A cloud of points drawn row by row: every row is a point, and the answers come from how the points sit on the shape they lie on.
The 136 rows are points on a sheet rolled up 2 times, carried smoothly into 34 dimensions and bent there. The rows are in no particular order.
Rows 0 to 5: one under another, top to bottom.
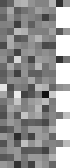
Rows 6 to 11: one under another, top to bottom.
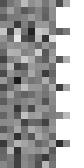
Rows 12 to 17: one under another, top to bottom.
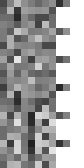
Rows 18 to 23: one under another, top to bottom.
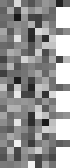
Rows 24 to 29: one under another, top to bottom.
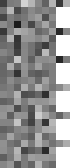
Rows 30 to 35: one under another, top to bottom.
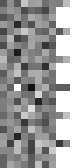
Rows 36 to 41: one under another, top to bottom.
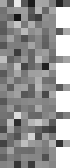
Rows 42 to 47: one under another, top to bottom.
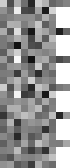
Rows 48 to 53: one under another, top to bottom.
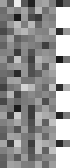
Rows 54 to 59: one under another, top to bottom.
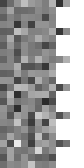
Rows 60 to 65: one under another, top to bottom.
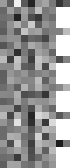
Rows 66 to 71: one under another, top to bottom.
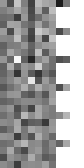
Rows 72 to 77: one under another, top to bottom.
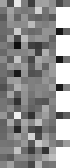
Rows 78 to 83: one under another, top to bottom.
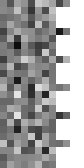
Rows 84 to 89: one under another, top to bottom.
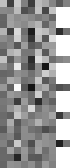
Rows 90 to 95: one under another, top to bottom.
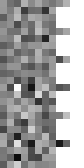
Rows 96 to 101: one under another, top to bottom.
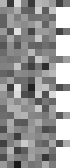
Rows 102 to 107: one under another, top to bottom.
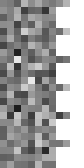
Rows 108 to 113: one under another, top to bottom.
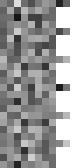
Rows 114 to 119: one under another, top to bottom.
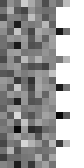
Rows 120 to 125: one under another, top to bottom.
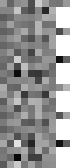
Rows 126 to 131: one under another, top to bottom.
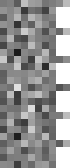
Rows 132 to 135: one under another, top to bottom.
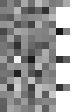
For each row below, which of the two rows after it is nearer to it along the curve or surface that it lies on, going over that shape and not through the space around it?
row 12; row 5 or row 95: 95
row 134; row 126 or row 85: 85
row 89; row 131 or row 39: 131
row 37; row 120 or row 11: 120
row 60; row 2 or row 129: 129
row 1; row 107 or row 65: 65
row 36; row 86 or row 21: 21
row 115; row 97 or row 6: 97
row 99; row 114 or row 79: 79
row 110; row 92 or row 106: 106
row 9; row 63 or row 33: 63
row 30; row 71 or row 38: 38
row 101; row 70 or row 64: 70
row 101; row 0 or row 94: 94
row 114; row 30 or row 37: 30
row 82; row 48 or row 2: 48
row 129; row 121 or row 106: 106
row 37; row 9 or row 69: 9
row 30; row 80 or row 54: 80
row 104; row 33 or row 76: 76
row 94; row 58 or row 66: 58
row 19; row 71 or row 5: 5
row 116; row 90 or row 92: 90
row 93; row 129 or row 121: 129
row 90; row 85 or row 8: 8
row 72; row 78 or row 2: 2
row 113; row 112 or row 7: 112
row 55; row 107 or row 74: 74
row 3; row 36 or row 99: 99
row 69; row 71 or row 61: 71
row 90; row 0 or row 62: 62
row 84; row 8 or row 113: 113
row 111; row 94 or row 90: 90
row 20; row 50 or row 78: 78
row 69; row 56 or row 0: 0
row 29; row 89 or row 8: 8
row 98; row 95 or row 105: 105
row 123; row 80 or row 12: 80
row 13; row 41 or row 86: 41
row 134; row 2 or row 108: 108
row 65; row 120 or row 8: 120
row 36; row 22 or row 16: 16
